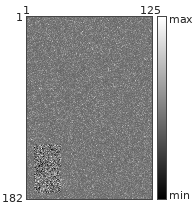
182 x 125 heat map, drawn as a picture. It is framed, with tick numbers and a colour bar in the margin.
Neither half mirrors the other. In the bottom left lies a patch that is rougher than the rest. No single row or column stands out from its neighbours. Values change most from cell to cell in the bottom left. Fine speckle covers the field. No regular stripes run through it.
